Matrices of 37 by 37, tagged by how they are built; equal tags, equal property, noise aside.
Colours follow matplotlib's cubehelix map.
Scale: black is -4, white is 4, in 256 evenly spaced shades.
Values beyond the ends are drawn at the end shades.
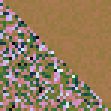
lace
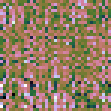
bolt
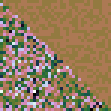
lace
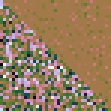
lace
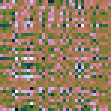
bolt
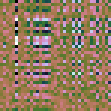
bolt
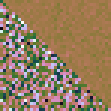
lace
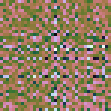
bolt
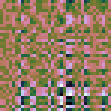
bolt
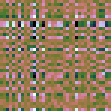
bolt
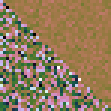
lace
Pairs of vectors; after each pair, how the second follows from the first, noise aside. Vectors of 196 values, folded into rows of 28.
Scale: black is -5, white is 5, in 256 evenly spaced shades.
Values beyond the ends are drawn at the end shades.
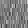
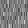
wrapped around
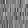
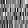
scaled up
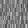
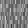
wrapped around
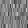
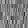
wrapped around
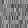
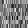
scaled up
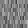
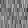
wrapped around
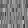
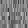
wrapped around
